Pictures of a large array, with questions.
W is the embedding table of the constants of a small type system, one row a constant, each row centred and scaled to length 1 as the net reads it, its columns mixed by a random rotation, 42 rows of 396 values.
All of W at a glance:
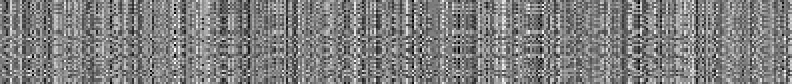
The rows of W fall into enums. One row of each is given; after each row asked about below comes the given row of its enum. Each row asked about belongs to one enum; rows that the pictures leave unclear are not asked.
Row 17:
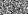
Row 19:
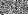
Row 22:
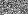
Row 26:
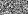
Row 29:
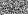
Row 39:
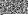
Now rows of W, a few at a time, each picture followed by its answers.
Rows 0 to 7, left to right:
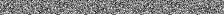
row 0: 26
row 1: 17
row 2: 22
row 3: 17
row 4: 22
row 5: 26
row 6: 22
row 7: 29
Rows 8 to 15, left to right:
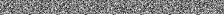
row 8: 26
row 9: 39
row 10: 26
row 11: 39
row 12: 29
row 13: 26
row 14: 39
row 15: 22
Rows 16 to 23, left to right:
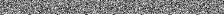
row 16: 22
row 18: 29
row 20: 39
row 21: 29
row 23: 26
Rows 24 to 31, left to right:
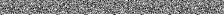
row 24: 29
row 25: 29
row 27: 22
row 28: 19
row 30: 17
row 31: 29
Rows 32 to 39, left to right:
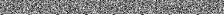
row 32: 39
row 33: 26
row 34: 17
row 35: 19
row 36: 39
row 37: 19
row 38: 29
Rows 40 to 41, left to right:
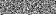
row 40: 39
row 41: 26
